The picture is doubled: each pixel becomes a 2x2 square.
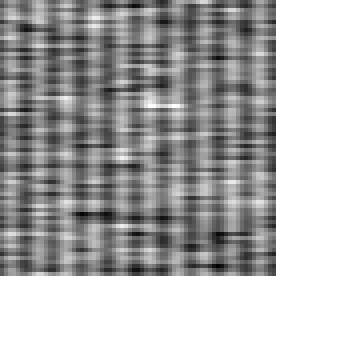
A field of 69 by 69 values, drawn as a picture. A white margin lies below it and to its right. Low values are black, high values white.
The histogram is bell-shaped. No overall slope runs across the table. Upright stripes repeat 10 times across the table. The ninth with the highest average is the centre. No row or column stands out. No seam splits the table.
